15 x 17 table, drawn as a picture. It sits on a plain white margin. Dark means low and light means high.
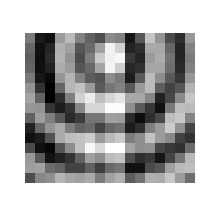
Rings spread out from the top middle. No overall slope runs across the table. No row or column stands out.
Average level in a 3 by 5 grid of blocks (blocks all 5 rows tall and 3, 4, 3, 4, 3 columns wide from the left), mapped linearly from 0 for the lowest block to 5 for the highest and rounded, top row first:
03522 / 23424 / 14523
